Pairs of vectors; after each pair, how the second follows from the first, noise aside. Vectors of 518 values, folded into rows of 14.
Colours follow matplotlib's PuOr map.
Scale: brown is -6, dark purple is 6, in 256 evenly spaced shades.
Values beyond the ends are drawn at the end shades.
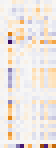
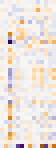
copied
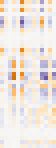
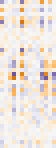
sign-scrambled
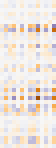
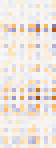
copied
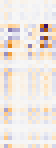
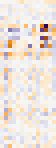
copied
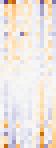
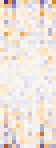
sign-scrambled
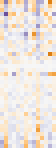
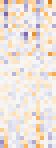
copied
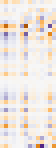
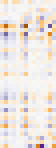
copied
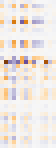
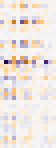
sign-scrambled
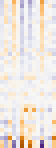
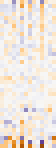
sign-scrambled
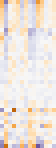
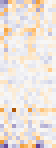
sign-scrambled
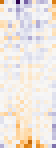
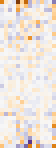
sign-scrambled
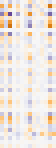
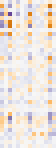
sign-scrambled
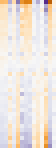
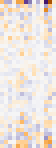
sign-scrambled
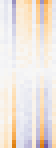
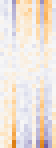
copied
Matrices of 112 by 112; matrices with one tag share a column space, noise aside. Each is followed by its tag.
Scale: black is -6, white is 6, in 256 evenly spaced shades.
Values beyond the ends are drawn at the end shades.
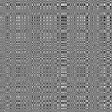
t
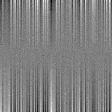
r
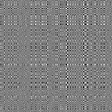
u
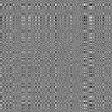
t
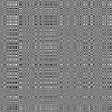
u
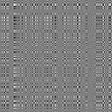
t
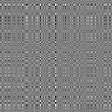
t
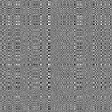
u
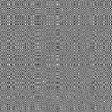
u
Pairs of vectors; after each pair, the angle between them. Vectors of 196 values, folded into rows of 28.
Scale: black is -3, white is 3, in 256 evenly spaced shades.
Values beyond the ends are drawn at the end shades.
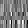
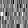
orthogonal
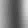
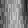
nearly opposite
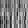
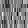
partly aligned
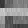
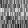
partly aligned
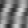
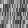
partly opposed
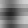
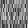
orthogonal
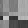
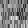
partly opposed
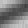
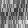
partly aligned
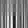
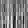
nearly parallel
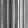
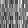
partly aligned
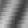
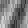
nearly parallel
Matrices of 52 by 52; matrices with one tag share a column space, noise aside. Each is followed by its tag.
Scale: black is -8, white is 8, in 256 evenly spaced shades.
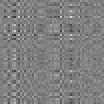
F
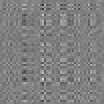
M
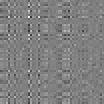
F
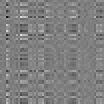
F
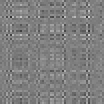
F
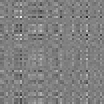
F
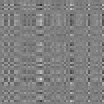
M
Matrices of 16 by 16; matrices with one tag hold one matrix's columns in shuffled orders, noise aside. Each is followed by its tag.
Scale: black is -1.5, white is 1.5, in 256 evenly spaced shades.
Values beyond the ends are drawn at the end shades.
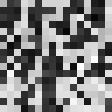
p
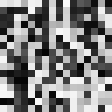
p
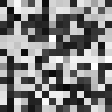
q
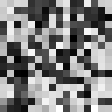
p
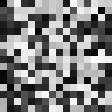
q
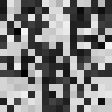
p
